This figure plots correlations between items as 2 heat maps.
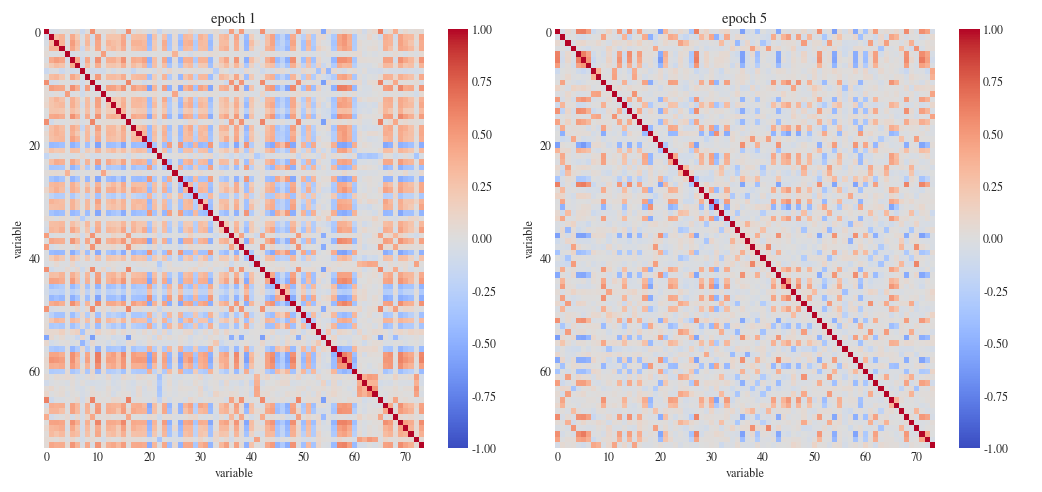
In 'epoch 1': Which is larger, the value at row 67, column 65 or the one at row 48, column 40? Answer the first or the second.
the second
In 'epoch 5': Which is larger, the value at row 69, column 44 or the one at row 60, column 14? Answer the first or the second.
the first
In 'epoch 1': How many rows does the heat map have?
74
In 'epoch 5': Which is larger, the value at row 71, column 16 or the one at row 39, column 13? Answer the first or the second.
the first
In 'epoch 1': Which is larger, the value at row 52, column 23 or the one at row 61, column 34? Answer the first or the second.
the second
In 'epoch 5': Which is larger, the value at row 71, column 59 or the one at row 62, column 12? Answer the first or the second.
the second
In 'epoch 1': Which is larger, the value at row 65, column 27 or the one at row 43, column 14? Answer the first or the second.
the second
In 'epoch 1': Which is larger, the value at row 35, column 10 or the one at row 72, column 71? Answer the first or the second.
the first
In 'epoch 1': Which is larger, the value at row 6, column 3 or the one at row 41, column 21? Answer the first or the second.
the first
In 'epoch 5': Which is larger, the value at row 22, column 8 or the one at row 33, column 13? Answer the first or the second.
the second
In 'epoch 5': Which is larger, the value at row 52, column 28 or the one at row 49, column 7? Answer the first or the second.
the second
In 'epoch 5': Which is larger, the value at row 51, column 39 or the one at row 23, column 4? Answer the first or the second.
the second
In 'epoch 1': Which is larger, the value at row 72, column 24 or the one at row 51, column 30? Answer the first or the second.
the second
